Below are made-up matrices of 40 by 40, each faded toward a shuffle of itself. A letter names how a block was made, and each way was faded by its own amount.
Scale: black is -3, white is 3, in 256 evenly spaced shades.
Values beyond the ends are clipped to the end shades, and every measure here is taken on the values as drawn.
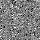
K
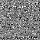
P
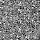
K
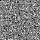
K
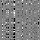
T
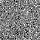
K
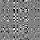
T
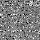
P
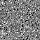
K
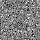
K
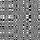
T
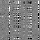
T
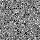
K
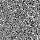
K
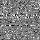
P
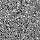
K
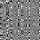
T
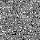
P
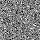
K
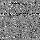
P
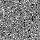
K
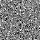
K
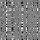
T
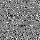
P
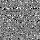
P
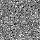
K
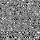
P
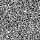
K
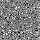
P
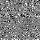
P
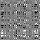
T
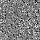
K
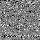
P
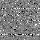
P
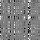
T
